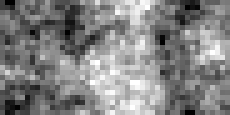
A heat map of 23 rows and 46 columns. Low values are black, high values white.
No single row or column stands out from its neighbours. The field is mottled with small blotches. There are no regular stripes.
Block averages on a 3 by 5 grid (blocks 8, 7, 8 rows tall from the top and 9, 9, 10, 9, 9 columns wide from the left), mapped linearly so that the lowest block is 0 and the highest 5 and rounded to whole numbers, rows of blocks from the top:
0 0 3 2 2 | 1 2 4 2 3 | 0 2 5 3 1
